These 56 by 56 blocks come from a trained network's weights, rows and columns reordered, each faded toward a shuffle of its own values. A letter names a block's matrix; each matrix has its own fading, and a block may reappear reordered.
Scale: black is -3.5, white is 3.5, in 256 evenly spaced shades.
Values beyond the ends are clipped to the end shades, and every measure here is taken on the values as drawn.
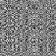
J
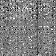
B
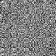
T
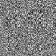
T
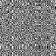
J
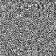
T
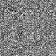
T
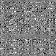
B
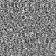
T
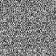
T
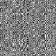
J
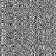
J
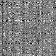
B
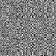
J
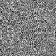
T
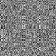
J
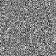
T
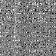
B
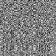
T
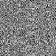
T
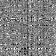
B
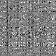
B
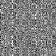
J
